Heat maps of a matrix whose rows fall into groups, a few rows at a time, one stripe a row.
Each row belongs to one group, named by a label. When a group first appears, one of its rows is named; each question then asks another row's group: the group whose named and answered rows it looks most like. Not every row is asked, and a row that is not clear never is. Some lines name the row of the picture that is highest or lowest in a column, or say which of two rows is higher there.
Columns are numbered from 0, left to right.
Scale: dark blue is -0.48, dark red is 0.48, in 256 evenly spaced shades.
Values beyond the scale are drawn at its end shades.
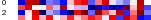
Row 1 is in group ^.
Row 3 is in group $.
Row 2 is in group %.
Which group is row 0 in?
%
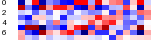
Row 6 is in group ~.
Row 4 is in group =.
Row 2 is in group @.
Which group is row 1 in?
~
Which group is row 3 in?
=
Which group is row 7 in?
@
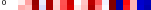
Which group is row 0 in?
$
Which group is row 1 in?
$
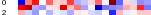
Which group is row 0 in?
$
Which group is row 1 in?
^
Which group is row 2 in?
@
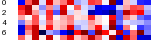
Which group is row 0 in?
$
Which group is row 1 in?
^
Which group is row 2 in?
^
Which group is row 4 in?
$
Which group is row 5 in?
$
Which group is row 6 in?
%
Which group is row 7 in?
$
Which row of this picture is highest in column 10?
7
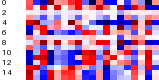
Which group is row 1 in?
$
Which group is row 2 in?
@
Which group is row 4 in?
^
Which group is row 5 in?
$
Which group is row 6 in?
%
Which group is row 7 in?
@
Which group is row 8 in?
$
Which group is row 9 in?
@
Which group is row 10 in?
%
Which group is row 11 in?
%
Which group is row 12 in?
%
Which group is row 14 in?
~
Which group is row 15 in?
~
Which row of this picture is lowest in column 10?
4
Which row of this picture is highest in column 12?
11
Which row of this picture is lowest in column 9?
0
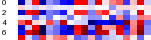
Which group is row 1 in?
@
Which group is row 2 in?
%
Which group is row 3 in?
@
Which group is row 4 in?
^
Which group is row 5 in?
%
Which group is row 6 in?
%
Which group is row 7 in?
~
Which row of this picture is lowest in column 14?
4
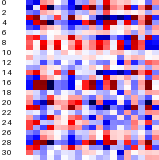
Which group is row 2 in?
=
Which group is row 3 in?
^
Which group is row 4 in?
%
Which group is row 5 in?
=
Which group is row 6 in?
=
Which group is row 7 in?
^
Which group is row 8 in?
$
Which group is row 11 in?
@
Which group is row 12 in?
@
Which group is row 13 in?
=
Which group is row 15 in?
=
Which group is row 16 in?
%
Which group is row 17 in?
%
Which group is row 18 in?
@
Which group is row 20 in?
~
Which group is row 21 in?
^
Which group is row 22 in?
@
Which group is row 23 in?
~
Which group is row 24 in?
^
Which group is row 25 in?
~
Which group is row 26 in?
=
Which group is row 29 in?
^
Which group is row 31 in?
@
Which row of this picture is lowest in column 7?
1
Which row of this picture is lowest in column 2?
20
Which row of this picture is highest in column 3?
20
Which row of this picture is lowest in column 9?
20
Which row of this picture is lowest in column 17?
20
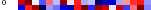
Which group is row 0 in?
^
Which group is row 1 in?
%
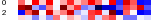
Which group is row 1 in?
^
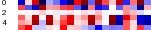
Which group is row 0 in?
%
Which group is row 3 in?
$
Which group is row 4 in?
$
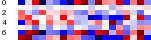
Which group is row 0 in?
%
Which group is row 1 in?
@
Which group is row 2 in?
~
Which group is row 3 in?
^
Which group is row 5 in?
@
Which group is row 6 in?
%
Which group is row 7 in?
^
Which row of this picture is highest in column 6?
7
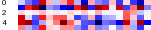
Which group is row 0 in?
~
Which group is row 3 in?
~
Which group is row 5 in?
~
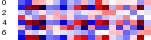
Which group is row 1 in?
%
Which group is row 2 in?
=
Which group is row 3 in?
~
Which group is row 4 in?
%
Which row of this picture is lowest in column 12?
5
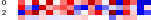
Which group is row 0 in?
$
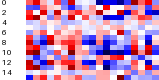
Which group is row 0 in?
^
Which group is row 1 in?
=
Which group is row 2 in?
$
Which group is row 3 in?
^
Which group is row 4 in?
=
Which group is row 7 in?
~
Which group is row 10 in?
^
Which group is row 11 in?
=
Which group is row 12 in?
~
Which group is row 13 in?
^
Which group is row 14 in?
=
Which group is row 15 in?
$
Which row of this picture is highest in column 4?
2
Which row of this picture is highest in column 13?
15
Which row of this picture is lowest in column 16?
11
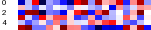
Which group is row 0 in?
%
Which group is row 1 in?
@
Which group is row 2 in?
%
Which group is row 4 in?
=
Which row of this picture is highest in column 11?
0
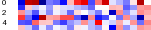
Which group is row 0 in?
%
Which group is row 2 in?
@
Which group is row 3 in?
~
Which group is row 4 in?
=
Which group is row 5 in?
@
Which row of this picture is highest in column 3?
3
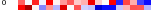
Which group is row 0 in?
$
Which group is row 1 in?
^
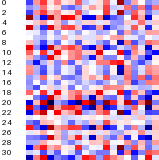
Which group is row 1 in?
=
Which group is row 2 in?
$
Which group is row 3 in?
~
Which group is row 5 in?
~
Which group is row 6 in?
@
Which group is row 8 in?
@
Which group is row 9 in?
~
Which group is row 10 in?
$
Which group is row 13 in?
@
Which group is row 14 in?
@
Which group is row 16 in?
@
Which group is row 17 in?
=
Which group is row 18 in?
$
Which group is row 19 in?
~
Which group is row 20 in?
%
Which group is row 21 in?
~
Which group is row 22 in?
$
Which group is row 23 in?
=
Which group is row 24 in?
=
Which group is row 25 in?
~
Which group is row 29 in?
$
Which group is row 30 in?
@
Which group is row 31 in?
%
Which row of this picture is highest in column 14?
20
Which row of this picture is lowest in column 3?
20
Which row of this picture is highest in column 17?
20
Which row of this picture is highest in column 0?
3
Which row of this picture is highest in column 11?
20
